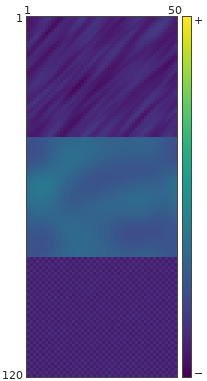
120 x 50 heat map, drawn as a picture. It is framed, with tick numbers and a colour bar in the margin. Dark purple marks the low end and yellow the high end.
The table splits into 3 rows of 1 panel. Panel 1,1: very low, slanting up to the right, faint in contrast. Panel 2,1: low, smooth, faint in contrast. Panel 3,1: very low, checkered, faint in contrast.
